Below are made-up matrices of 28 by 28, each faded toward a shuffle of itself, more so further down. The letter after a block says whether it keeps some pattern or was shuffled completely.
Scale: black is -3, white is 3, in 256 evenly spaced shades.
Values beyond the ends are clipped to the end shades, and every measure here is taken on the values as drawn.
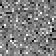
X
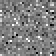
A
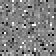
A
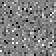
A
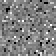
X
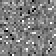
X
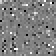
A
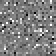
A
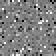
A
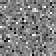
X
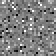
A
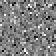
X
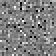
X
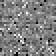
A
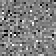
A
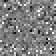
X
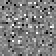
A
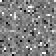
X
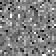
X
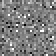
A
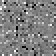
A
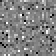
A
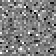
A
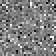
A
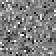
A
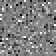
X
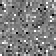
X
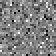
A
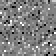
X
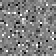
X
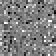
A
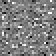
A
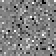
A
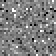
X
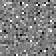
X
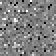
X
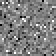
X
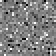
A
